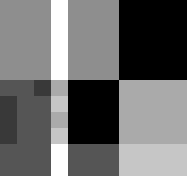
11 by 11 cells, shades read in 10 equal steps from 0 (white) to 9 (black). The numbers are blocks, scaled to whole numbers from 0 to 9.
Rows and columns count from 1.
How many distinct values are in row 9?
5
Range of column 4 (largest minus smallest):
3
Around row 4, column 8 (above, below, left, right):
9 9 4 9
